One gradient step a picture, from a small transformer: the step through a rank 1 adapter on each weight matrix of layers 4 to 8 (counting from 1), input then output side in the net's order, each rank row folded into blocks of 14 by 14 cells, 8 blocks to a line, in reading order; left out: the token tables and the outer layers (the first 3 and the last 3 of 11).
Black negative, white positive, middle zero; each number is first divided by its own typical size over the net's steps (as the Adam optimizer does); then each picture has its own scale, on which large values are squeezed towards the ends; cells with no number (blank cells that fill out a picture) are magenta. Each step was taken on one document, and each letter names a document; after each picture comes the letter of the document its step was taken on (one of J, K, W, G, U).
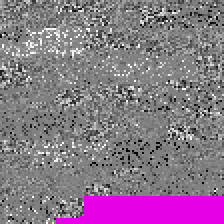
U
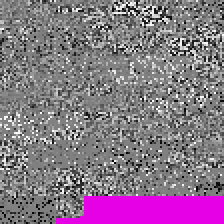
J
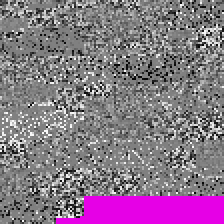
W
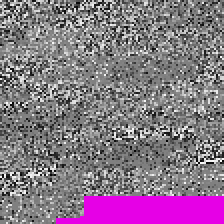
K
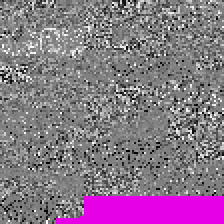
U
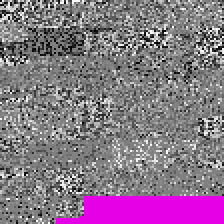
J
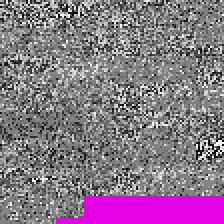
K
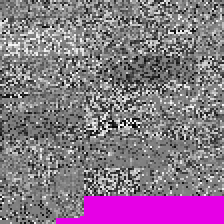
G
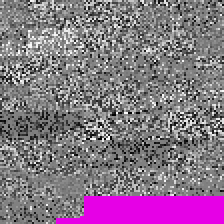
G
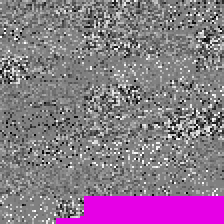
U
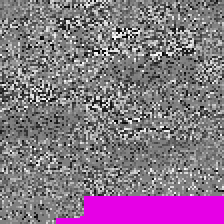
G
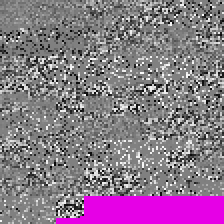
W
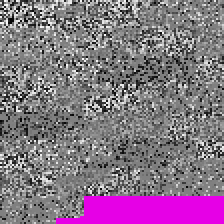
G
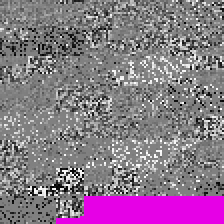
J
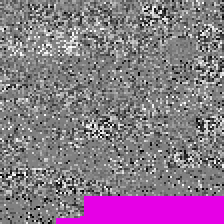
J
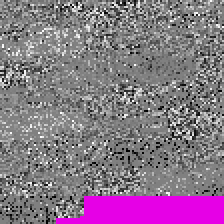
U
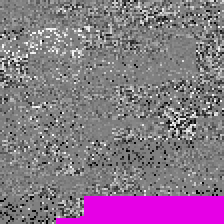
U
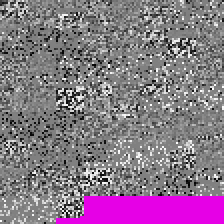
W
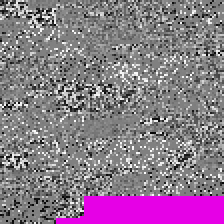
W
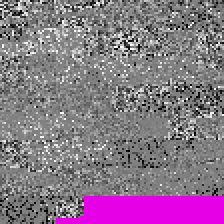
U
